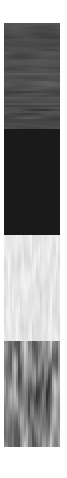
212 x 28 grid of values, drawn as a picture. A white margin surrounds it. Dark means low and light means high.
The table splits into 4 rows of 1 panel. Panel 1,1: low, streaked across, faint in contrast. Panel 2,1: very low, flat. Panel 3,1: very high, streaked downward, faint in contrast. Panel 4,1: middling, streaked downward, strong in contrast.
